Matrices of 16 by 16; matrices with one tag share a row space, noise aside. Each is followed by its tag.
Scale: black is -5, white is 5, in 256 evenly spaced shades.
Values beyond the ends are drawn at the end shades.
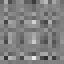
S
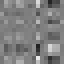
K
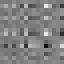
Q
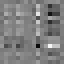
K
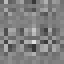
S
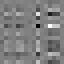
K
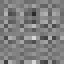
S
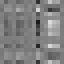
K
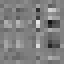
K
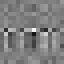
S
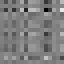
Q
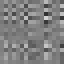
Q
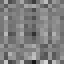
S
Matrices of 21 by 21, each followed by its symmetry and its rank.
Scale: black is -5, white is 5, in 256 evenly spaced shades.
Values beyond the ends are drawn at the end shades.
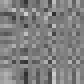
neither, rank two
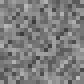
symmetric, full rank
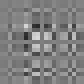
symmetric, rank one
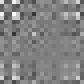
symmetric, rank two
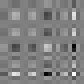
symmetric, rank one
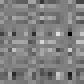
neither, rank two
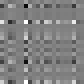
neither, rank one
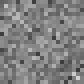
symmetric, full rank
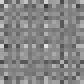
symmetric, rank two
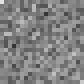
symmetric, full rank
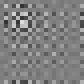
symmetric, rank two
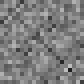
symmetric, full rank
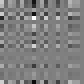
neither, rank one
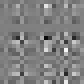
neither, rank two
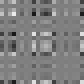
symmetric, rank one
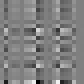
neither, rank one
